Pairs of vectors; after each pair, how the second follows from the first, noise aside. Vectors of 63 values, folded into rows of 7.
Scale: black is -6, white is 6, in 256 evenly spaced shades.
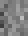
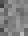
wrapped around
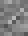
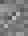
reversed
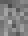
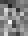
scaled up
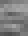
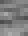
wrapped around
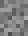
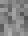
sign-scrambled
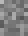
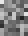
scaled up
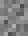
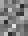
scaled up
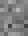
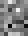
scaled up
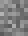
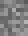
reversed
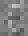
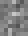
wrapped around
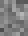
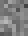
reversed
